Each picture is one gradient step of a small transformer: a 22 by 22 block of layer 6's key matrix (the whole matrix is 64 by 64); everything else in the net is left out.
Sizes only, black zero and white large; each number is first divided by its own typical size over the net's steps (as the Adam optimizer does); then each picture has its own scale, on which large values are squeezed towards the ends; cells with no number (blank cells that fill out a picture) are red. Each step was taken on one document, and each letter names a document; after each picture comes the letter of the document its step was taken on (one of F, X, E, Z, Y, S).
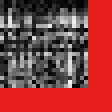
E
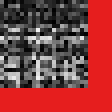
E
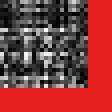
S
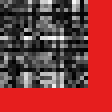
S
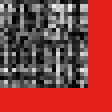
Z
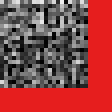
Z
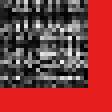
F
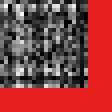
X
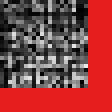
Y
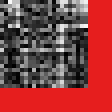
X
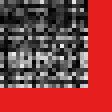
F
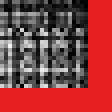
X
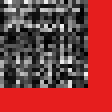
S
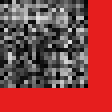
Z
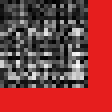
F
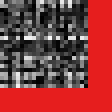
S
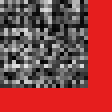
Y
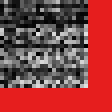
E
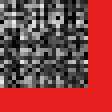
E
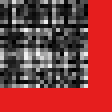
F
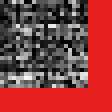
S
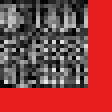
Z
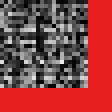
E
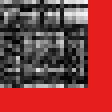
X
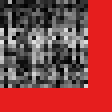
E
